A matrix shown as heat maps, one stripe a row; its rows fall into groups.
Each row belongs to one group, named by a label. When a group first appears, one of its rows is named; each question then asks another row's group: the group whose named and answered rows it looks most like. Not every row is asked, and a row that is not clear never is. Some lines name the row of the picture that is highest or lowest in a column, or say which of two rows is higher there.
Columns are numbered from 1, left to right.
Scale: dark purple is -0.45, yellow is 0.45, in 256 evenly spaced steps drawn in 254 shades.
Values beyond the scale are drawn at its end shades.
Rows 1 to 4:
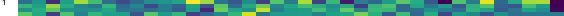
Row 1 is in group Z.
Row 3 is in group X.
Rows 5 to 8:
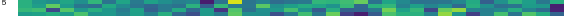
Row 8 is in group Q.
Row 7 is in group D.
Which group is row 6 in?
X
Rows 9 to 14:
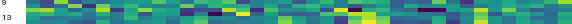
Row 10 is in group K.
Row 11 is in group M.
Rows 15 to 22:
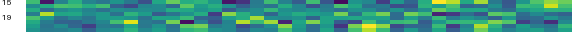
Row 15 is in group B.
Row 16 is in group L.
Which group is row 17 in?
B
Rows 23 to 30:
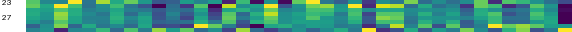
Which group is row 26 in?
X
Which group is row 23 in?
K
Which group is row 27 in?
X
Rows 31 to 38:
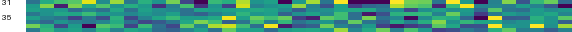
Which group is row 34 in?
Q
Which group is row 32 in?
D
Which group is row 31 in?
Q
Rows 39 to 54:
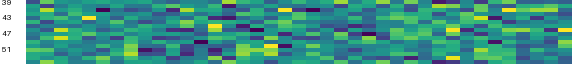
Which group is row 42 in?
D
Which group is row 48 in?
M
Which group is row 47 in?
Q
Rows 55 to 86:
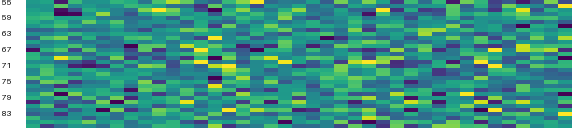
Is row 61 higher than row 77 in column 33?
Yes
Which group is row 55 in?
Z
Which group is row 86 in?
B
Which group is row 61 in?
X
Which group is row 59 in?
L
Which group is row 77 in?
L
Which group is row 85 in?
Q
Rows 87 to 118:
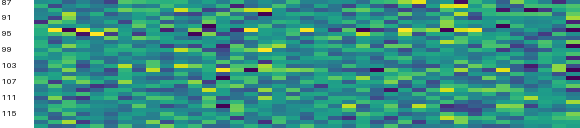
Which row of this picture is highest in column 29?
94
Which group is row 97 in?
B
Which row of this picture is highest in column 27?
94
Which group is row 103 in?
Z
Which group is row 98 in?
X
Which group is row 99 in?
Z
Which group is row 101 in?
X
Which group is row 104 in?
X
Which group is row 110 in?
K
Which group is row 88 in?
B
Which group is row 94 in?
D
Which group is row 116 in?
B
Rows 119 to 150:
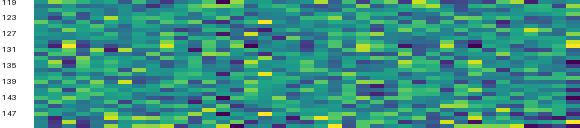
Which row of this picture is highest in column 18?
143
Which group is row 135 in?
D
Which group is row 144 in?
M
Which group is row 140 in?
Q
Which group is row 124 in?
Z
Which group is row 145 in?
B
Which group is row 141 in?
D
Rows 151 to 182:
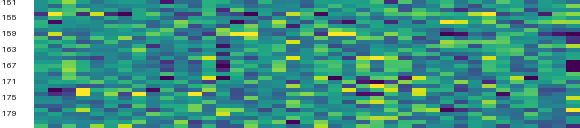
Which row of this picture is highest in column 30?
156
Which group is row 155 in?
K
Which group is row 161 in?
M
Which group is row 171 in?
Q
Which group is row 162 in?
B
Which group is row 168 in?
X
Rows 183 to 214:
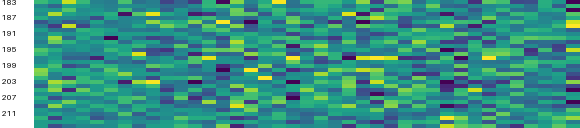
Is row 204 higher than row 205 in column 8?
Yes
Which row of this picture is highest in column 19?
197
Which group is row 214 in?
B
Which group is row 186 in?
M
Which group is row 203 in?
M
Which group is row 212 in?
B
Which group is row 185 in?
X
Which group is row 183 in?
X
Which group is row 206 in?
Q
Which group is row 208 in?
X
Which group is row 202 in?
Z
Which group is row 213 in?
Q
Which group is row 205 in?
D
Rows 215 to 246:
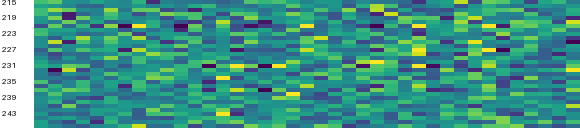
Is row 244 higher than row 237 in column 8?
No
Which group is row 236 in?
K
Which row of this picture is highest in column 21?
224
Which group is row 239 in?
M
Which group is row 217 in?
M
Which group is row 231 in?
M
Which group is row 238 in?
L
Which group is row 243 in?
B
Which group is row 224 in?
K
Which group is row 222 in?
L
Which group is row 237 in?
M
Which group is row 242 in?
B
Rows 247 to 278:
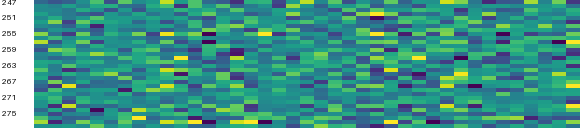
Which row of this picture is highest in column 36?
247
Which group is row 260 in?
K
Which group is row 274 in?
K
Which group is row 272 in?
D
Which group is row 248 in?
L
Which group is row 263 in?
X
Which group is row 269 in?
M
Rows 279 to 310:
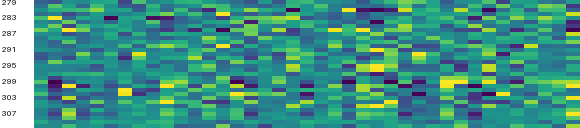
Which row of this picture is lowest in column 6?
283
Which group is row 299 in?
B
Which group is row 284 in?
X
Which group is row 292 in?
K
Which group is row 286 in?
X
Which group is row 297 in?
Q
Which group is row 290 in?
B
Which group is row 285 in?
D
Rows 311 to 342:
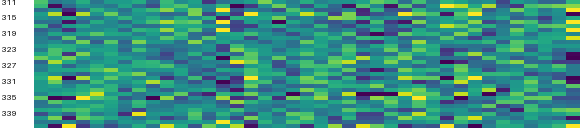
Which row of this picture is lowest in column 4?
342
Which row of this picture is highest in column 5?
334
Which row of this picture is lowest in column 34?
333
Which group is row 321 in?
K
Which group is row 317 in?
B
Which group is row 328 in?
Q
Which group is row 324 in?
D
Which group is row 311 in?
Z
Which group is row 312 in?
B
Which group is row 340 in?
D
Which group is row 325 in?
X
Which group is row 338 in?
L
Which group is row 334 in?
Q
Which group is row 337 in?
K
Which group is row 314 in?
D
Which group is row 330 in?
D
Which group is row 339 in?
K
